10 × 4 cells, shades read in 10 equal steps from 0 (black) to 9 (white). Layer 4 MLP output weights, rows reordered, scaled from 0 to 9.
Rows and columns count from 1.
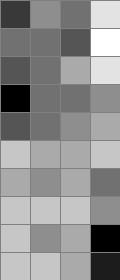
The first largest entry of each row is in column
4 4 4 4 4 1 1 1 1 1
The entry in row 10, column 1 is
7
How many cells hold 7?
8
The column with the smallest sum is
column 1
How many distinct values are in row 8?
2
